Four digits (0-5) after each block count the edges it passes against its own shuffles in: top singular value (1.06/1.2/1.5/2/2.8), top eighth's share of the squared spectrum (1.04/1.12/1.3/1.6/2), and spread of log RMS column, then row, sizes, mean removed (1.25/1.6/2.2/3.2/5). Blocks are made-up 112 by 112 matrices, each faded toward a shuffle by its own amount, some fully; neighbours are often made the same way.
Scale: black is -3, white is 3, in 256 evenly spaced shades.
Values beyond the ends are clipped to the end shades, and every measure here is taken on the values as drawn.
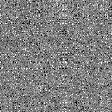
4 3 2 2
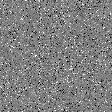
2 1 0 0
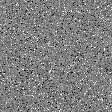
0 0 0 0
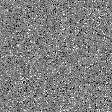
3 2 1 0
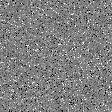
0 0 0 0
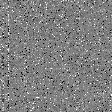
3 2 1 0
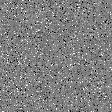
2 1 0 0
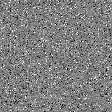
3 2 1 0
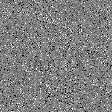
3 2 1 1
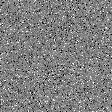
1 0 0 0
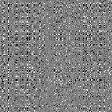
5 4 4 3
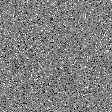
3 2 1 0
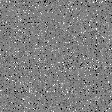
3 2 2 2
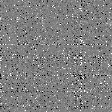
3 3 2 2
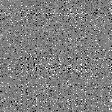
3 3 3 3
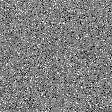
2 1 0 0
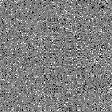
4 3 1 1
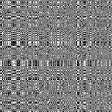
5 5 4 4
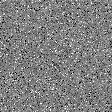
0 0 0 0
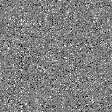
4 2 2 1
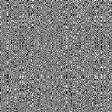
5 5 4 3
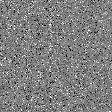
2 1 1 0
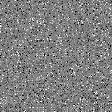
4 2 1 1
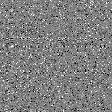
4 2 1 1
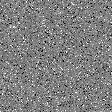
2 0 0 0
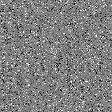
3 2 0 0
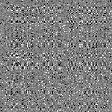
5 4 3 3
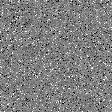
3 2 0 0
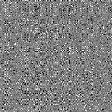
5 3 3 3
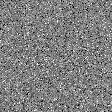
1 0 0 0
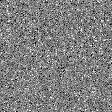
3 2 0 0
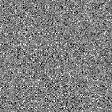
4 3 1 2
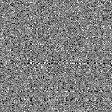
4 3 2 3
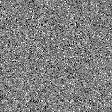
3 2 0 1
